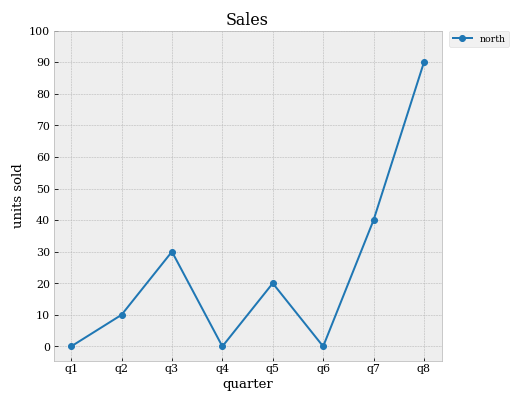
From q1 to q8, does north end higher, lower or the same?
higher
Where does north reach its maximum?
q8
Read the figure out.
Title: Sales
x-axis: quarter, ticks q1 q2 q3 q4 q5 q6 q7 q8
y-axis: units sold, ticks 0 10 20 30 40 50 60 70 80 90 100
Legend: north
Values:
north: 0 10 30 0 20 0 40 90
